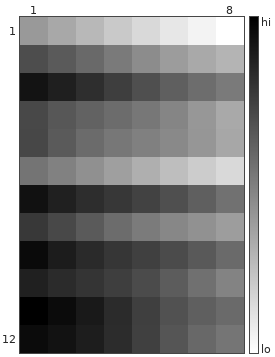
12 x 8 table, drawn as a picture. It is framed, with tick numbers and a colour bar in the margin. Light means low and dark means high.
Streaks run across, left to right. The ninth with the highest average is the bottom left. The ninth with the lowest average is the top right. The bottom middle is the smoothest part. On average the colour sits 60% of the way up the scale. The field climbs toward the bottom left.
